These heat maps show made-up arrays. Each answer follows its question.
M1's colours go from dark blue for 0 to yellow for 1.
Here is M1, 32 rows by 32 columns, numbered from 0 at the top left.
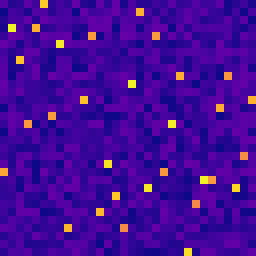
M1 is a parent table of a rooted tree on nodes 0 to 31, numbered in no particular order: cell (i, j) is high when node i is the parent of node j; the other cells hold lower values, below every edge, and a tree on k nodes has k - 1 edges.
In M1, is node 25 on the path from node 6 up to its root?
yes
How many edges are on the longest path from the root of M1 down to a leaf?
7
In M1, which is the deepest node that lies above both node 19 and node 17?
3
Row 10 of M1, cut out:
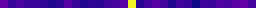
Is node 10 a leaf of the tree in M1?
no
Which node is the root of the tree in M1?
9
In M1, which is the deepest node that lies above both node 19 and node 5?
15
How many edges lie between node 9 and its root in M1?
0
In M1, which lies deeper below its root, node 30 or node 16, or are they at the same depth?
node 30
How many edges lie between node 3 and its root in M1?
3
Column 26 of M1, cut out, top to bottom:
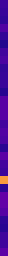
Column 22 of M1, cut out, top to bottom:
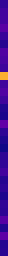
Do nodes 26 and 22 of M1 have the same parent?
no
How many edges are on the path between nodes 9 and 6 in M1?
5
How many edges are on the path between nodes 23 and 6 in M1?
8
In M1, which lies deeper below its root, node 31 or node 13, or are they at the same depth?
node 13
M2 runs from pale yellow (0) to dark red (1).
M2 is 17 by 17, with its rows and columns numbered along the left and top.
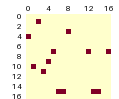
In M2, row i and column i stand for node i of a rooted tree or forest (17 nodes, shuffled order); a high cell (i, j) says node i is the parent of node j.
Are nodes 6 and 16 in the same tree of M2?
yes
